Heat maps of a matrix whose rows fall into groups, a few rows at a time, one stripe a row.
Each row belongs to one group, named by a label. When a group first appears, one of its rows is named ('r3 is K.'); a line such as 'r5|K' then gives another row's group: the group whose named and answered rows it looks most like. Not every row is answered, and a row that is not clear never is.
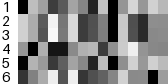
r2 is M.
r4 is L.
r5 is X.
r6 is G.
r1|X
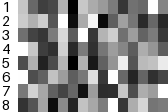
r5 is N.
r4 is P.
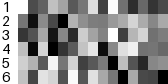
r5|M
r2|L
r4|L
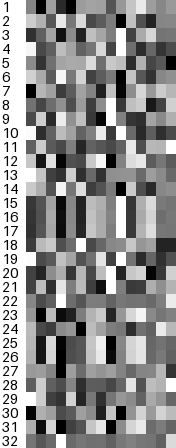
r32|G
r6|M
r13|P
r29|P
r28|N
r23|L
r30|X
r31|L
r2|M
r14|M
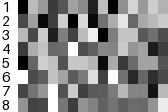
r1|X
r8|G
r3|L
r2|N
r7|G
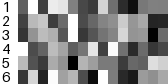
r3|G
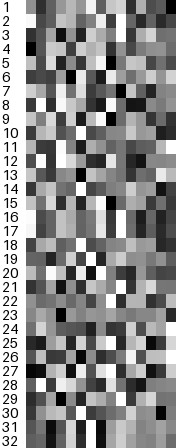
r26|N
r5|L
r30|G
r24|N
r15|L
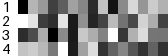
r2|P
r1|X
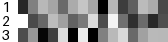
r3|N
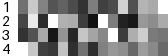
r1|N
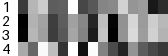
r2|X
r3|X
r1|G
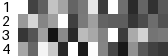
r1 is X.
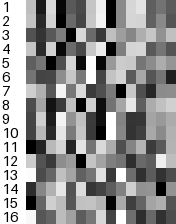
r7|M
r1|L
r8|N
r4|L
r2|L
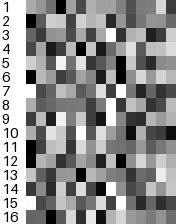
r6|X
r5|M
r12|X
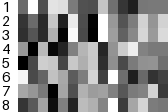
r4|L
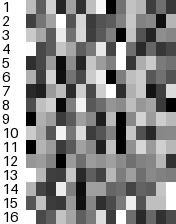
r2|G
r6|L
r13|P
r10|M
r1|L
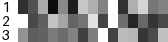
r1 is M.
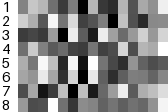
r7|N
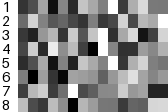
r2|N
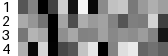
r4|L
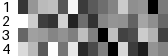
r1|G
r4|M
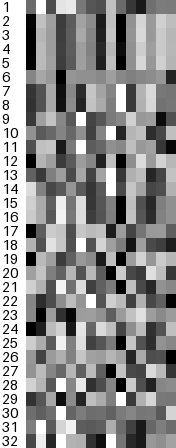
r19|X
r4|X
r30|G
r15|M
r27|P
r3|X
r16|M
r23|L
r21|M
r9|G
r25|M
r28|M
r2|X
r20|P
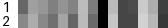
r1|P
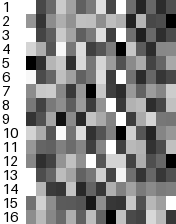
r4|M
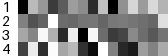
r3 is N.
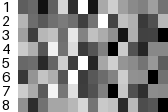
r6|G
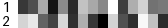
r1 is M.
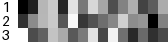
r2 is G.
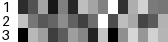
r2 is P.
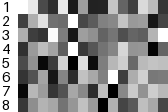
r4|G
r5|N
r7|X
